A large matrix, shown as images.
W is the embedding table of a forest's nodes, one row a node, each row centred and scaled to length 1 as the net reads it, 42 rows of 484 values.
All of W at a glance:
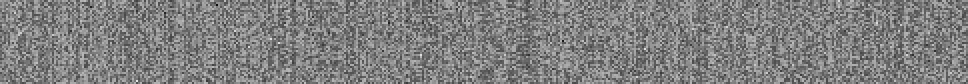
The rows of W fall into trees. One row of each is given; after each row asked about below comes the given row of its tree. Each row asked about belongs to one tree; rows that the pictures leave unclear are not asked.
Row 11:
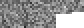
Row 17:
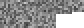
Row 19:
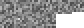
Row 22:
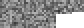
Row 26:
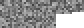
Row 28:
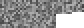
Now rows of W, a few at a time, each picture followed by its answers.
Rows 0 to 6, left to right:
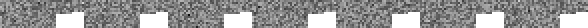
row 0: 26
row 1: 28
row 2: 28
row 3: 26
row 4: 22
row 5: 28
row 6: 17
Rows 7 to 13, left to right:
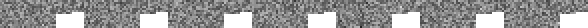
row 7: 19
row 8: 17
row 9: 22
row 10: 19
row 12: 28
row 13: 22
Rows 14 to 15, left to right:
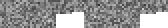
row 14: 26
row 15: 26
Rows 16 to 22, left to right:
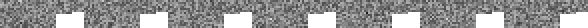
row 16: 17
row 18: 22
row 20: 22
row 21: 17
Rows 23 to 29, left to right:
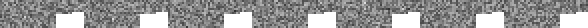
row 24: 11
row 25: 22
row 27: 22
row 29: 26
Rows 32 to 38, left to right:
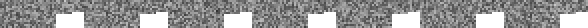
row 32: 28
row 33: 22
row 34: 17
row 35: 19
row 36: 26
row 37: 19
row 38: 11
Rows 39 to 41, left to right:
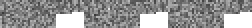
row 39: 26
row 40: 26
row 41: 19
